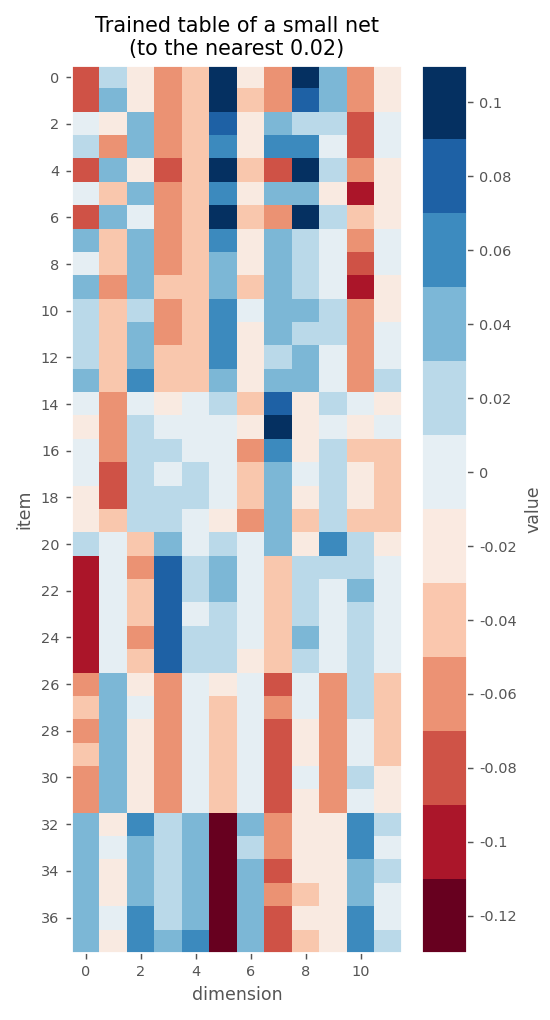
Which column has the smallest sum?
0
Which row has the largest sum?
20
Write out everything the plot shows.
Title: Trained table of a small net (to the nearest 0.02)
x-axis: dimension, ticks 0 2 4 6 8 10
y-axis: item, ticks 0 2 4 6 8 10 12 14 16 18 20 22 24 26 28 30 32 34 36 (0 at the top)
Colour bar: value, ticks -0.12 -0.1 -0.08 -0.06 -0.04 -0.02 0 0.02 0.04 0.06 0.08 0.1
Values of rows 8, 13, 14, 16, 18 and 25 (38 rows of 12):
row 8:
0 -0.04 0.04 -0.06 -0.04 0.04 -0.02 0.04 0.02 0 -0.08 0
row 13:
0.04 -0.04 0.06 -0.04 -0.04 0.04 -0.02 0.04 0.04 0 -0.06 0.02
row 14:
0 -0.06 0 -0.02 0 0.02 -0.04 0.08 -0.02 0.02 0 -0.02
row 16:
0 -0.06 0.02 0.02 0 0 -0.06 0.06 -0.02 0.02 -0.04 -0.04
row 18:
-0.02 -0.08 0.02 0.02 0.02 0 -0.04 0.04 -0.02 0.02 -0.02 -0.04
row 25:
-0.1 0 -0.04 0.08 0.02 0.02 -0.02 -0.04 0.02 0 0.02 0
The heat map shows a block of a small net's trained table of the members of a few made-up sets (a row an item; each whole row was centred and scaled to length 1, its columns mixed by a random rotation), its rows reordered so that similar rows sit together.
